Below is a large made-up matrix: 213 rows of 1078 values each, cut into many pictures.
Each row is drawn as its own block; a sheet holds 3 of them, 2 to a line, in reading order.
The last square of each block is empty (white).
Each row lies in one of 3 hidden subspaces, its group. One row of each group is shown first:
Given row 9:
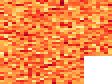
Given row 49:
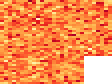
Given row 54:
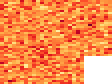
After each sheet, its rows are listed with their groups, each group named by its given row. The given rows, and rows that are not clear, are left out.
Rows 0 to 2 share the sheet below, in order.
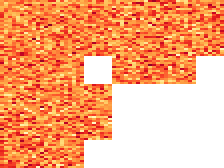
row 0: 49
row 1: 9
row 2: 49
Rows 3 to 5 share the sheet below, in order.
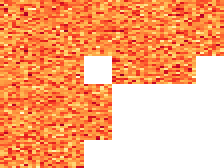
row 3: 9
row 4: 54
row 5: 49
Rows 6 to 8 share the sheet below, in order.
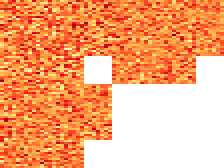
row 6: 54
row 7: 9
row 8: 9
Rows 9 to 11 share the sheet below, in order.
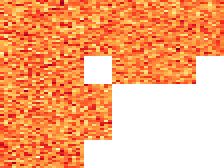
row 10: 49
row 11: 54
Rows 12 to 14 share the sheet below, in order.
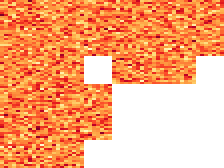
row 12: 49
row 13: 9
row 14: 49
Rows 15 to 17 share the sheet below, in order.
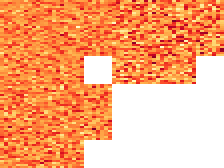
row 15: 9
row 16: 54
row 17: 9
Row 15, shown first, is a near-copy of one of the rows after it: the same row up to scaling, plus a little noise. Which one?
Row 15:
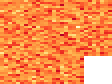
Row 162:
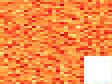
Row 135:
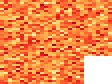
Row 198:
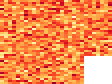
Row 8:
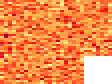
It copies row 162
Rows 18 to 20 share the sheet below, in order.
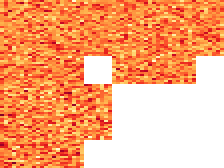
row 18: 9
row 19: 49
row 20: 54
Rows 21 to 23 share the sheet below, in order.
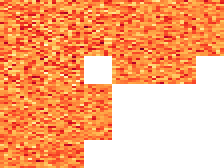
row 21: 49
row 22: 9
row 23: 9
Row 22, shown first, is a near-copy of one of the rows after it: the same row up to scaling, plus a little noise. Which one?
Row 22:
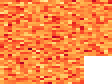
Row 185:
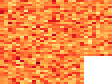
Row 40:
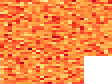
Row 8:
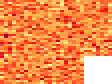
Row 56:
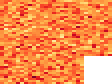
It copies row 40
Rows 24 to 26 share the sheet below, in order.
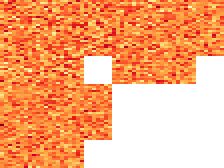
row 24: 54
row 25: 9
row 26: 49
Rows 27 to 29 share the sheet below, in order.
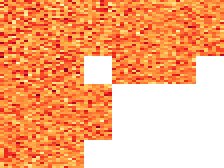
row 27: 9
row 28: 9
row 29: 49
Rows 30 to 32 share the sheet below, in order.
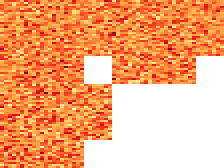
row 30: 49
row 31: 9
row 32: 54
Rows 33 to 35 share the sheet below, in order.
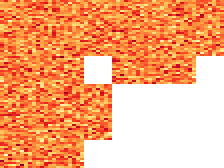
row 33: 54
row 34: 54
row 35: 54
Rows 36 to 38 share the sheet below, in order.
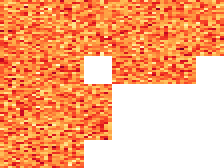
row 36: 54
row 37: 54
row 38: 49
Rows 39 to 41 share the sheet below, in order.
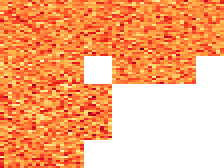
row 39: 49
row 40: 9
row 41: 49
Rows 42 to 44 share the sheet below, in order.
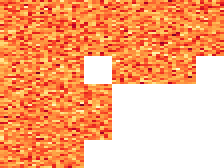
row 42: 54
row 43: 9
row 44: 9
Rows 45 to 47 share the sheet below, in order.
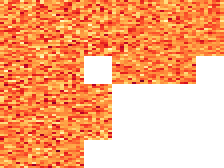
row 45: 54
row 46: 9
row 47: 9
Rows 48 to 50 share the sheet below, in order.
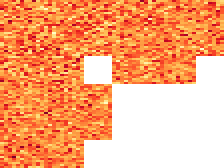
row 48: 54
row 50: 49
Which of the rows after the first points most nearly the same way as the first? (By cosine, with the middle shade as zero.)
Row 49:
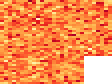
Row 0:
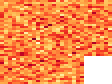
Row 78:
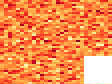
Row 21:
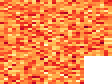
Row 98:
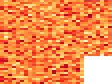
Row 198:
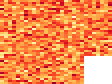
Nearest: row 0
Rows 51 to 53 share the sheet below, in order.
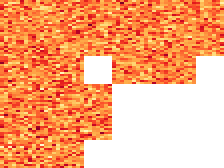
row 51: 54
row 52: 9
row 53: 49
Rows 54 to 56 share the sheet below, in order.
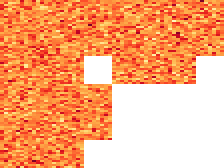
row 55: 9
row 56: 9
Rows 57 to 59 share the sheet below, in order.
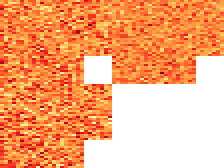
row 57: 54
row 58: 49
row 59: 49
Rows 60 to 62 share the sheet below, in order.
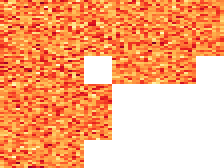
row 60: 54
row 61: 9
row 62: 49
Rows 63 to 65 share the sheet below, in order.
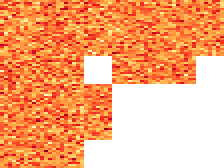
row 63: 49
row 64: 9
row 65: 9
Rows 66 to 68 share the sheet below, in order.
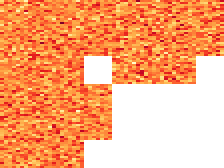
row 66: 9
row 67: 49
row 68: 9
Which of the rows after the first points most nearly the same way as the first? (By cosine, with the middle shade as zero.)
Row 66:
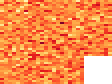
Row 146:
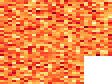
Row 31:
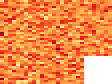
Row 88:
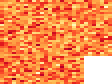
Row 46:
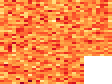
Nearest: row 31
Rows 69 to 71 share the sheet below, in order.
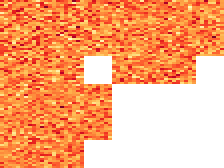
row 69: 9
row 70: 49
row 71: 9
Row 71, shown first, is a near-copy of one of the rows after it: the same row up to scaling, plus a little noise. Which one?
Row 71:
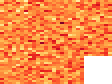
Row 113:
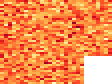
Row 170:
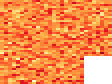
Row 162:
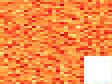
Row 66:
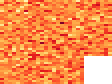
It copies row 66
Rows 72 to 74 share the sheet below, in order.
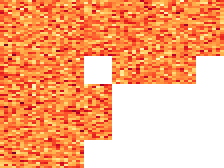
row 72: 9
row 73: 49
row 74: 49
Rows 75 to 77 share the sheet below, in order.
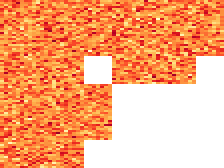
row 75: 49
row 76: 9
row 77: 9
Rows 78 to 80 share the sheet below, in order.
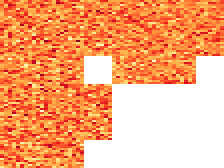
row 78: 9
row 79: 49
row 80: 49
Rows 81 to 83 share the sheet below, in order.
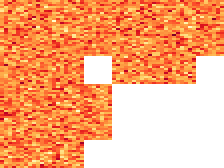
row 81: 9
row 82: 9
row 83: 9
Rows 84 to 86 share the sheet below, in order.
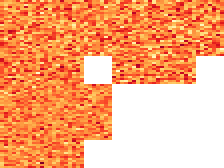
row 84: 54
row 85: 54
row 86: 49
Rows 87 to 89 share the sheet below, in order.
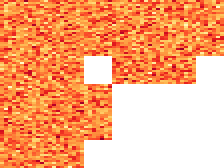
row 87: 49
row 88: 54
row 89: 9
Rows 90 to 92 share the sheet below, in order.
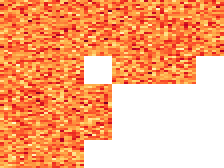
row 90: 9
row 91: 54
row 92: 49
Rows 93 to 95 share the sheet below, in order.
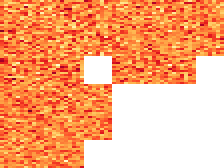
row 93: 54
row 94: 54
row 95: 49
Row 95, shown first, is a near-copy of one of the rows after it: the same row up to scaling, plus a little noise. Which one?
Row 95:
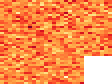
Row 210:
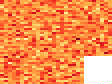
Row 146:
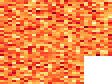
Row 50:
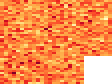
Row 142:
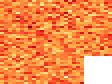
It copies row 142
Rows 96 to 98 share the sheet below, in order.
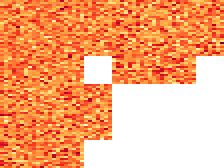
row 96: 49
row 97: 49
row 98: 54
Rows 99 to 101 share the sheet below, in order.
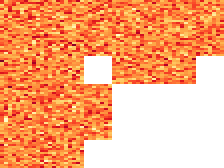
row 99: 9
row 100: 9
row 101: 9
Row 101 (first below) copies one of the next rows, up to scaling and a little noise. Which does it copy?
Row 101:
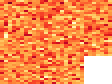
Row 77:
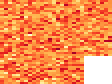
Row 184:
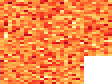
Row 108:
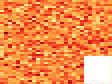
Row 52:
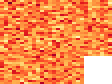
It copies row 184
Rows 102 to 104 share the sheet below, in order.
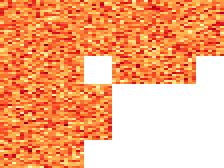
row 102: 49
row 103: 54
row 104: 49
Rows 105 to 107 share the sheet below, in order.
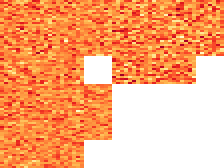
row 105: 49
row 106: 54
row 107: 9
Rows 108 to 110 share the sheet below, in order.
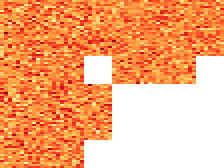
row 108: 9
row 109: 49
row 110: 9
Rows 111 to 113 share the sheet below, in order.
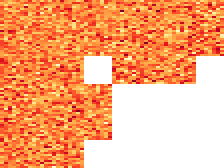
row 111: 54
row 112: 9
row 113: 9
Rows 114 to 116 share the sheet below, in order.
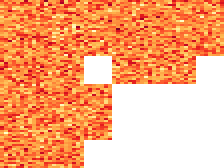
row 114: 9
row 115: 9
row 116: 54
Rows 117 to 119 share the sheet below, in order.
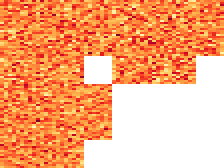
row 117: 54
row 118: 9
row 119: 9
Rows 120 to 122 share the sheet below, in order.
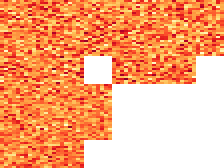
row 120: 54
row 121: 54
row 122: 49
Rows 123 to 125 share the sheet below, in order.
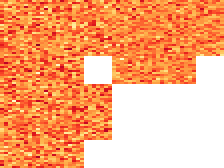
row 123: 54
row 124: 9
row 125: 54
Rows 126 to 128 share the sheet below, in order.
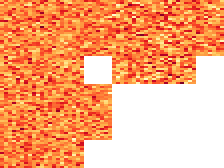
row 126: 49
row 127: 9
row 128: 49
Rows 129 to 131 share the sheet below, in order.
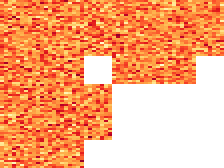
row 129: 54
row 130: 9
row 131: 54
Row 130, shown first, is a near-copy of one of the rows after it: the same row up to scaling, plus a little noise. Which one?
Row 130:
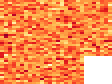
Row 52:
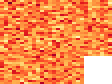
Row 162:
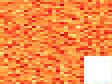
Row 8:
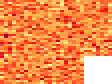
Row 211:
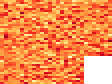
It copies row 8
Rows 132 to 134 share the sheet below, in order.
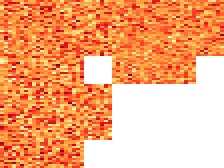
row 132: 54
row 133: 49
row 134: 54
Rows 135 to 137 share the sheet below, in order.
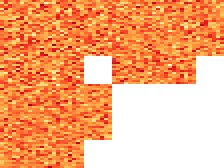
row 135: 9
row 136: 54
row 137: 9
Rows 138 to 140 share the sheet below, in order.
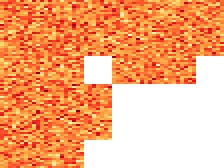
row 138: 54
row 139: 49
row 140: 9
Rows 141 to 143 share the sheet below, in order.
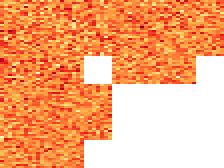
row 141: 54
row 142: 49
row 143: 9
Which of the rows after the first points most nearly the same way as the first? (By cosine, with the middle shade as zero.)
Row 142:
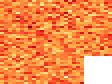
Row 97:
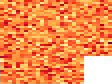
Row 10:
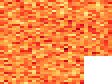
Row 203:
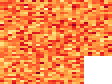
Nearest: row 10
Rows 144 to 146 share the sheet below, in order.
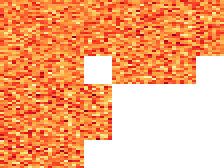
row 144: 49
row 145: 9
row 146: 49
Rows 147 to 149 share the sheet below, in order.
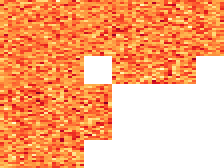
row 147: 9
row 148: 9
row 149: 49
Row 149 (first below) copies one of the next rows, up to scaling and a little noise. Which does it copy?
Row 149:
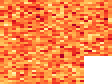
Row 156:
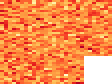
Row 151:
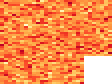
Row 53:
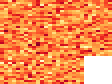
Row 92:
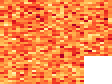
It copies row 92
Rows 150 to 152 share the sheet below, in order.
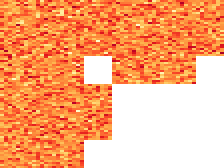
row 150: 49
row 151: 49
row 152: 9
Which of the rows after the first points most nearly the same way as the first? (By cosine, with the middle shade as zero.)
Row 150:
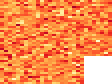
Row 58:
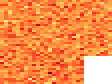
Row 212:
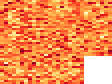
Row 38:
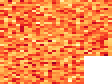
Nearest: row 212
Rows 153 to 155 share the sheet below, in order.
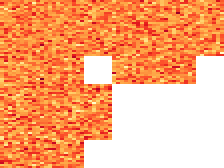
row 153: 49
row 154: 49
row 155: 9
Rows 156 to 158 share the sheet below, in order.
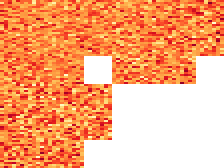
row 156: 49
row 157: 49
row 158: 54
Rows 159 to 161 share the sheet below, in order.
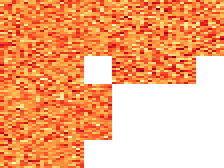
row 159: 49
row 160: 54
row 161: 49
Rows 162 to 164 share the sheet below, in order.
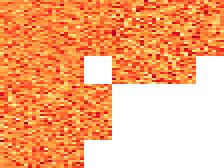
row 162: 9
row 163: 9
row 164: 49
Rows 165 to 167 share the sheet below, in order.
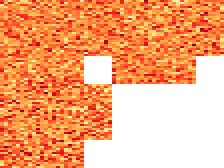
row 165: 49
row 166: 49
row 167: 54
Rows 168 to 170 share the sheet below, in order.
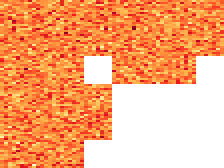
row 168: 49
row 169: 49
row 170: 9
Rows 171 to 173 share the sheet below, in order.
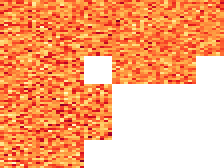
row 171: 49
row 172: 49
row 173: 54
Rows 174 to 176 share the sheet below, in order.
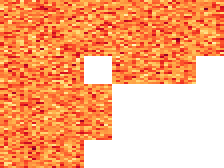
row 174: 54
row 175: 49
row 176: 49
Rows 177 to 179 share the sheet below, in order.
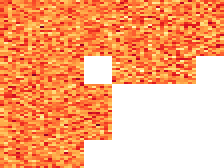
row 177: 49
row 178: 54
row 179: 49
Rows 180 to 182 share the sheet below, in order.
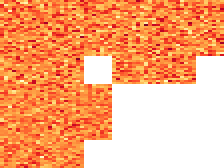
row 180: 9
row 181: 49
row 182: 9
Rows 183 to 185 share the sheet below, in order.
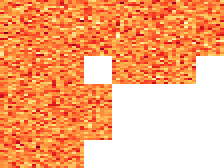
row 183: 9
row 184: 9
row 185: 9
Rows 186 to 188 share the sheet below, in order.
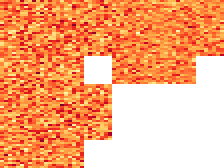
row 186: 54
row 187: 9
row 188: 54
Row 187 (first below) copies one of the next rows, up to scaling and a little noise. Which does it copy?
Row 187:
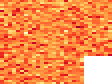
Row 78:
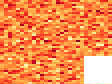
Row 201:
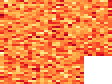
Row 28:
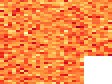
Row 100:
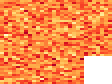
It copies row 28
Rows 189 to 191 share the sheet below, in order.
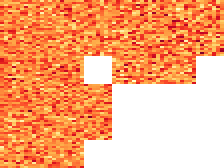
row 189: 54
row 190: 54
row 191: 49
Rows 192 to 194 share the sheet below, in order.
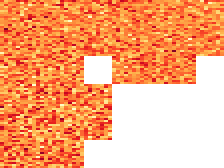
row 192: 9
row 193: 49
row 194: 54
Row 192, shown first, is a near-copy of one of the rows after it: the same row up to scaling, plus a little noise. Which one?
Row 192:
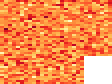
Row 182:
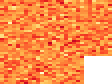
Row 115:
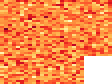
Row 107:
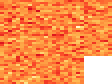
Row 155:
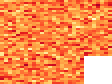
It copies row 115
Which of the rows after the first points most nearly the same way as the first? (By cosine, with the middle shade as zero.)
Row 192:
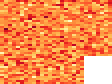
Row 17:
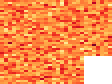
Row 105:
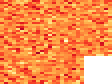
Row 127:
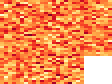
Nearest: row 127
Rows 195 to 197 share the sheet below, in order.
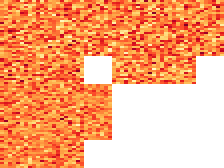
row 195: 54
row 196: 54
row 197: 9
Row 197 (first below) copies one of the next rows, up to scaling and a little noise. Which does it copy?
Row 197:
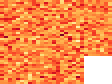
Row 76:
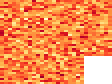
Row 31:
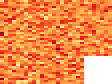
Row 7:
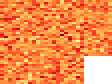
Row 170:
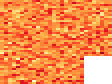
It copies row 7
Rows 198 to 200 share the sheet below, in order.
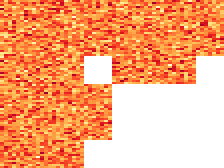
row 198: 9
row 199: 54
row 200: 54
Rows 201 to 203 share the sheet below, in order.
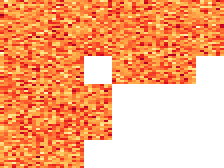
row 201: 9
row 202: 49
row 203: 54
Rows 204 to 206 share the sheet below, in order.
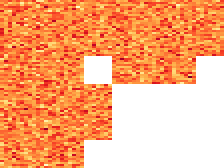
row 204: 9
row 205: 9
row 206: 49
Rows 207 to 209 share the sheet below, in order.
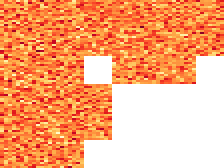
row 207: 9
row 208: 49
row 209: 9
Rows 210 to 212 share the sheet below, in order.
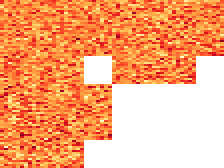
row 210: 49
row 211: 9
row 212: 49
